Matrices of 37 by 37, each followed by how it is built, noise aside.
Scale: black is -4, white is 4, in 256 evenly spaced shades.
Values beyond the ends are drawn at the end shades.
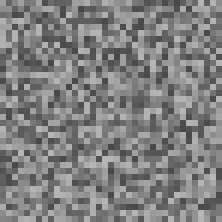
noise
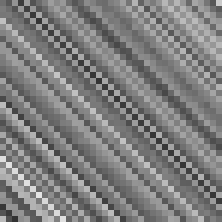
Toeplitz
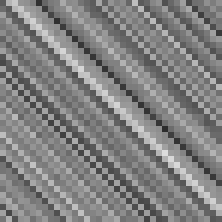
Toeplitz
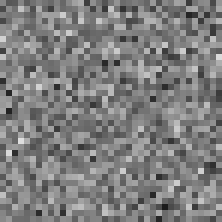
noise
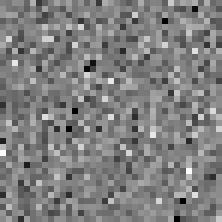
noise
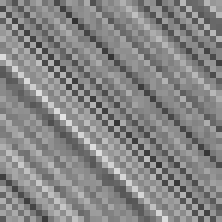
Toeplitz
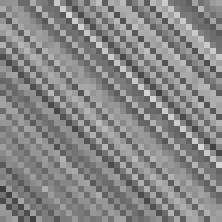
Toeplitz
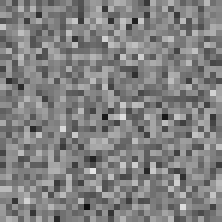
noise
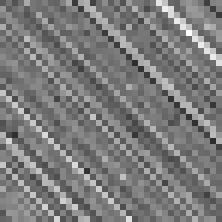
Toeplitz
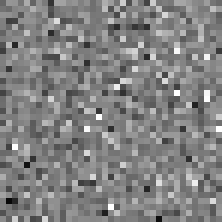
noise
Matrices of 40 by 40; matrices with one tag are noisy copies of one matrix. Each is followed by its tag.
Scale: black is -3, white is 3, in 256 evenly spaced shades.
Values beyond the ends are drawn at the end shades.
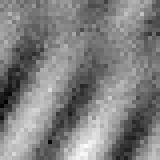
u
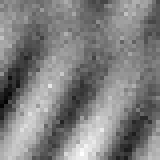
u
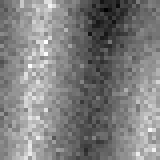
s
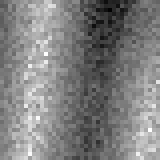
s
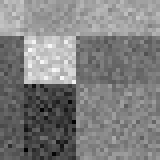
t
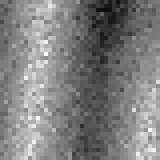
s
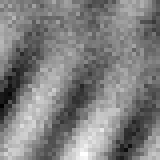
u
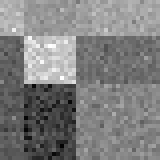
t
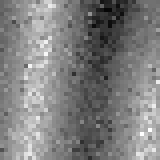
s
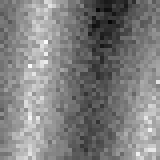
s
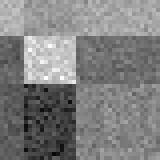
t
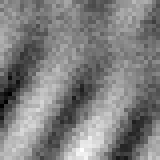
u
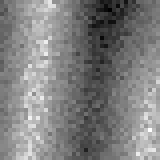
s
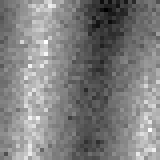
s
